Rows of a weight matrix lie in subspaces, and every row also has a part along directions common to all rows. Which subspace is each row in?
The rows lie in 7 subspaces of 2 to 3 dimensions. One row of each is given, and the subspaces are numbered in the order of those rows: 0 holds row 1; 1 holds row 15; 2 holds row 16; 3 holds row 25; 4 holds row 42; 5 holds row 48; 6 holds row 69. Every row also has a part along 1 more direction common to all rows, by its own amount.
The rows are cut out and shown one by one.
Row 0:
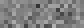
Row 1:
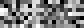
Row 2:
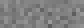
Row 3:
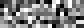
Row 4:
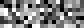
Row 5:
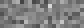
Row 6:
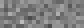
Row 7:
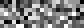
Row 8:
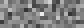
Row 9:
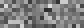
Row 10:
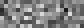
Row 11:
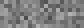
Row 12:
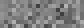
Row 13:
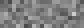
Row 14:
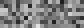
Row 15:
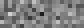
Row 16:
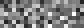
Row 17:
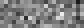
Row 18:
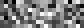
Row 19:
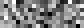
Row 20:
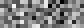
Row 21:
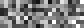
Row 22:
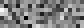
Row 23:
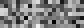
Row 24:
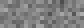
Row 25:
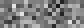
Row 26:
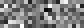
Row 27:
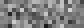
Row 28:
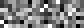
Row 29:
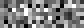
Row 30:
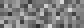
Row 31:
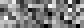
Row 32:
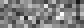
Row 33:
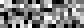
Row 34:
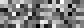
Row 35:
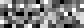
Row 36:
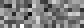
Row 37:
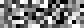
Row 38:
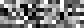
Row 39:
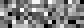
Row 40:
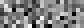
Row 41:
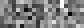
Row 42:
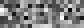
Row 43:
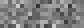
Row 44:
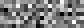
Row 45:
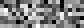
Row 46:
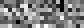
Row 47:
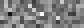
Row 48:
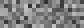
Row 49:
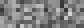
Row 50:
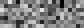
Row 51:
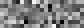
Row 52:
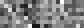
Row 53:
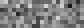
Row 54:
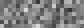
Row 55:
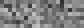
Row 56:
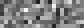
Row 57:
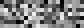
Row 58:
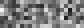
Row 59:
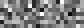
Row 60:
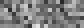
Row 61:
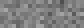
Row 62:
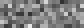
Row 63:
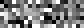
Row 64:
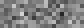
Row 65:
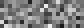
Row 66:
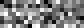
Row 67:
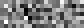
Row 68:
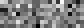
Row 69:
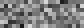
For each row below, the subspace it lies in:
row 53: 5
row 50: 2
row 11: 5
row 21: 0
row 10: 4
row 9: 6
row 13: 2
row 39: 0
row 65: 1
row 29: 5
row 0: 5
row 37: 3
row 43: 5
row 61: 2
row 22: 4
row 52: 2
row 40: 2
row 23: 0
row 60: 2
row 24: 2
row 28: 1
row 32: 5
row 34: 5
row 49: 4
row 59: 1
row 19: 4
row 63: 6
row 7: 2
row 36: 0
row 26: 6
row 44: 2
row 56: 1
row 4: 6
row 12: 5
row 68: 5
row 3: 1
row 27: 0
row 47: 1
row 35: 6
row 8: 1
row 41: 4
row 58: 4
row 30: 1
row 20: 3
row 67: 5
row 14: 0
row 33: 6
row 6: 1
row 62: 6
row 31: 4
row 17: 5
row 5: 3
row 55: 0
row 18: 4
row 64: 3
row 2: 2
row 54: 1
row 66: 6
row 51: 3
